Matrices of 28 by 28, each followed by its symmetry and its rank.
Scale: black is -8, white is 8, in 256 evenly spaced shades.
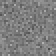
symmetric, full rank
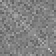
symmetric, full rank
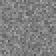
neither, full rank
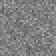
neither, full rank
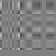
neither, rank one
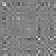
symmetric, rank three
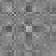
symmetric, rank three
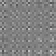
symmetric, rank three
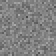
neither, full rank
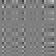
neither, rank one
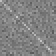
symmetric, full rank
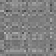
neither, rank three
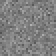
neither, full rank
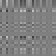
neither, rank one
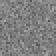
neither, full rank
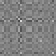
symmetric, rank three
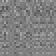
neither, rank three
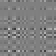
neither, rank one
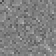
symmetric, full rank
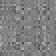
neither, rank three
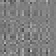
neither, rank three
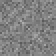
symmetric, full rank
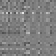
neither, rank three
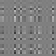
neither, rank one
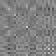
symmetric, rank three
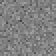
symmetric, full rank
